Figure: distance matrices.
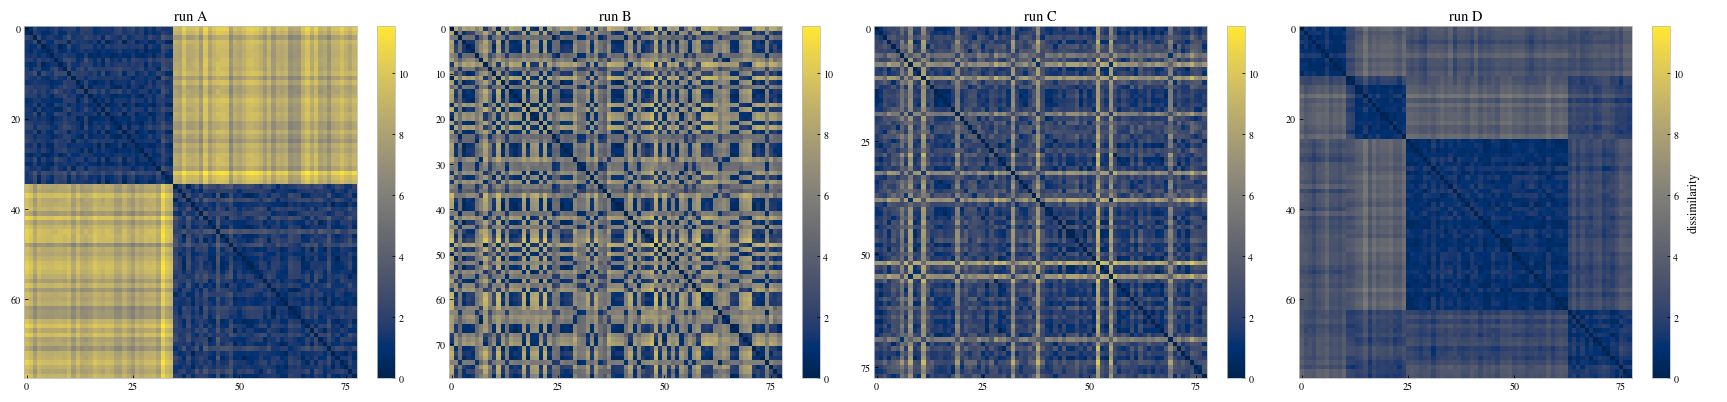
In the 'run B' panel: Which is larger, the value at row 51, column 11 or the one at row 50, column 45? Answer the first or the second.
the first
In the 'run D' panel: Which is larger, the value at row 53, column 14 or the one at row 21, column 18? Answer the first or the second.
the first
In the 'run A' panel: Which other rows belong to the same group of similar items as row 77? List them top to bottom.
35, 36, 37, 38, 39, 40, 41, 42, 43, 44, 45, 46, 47, 48, 49, 50, 51, 52, 53, 54, 55, 56, 57, 58, 59, 60, 61, 62, 63, 64, 65, 66, 67, 68, 69, 70, 71, 72, 73, 74, 75, 76
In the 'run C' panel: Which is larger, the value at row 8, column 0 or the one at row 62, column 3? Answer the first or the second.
the first
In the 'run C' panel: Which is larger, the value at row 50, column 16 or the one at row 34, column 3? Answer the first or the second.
the second
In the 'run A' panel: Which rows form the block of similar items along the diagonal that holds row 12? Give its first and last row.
0 to 34
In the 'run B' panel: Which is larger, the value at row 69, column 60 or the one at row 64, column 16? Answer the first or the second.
the first
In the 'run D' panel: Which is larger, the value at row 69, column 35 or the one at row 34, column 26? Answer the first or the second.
the first
